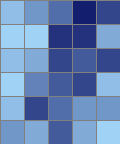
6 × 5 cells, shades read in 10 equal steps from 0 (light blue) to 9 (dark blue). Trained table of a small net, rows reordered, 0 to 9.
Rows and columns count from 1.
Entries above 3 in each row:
3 2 3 3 2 1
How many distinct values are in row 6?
4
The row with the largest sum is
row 1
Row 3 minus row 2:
1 2 -1 -2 5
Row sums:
25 18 23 18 19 13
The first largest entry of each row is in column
4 3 3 4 2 3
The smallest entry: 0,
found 4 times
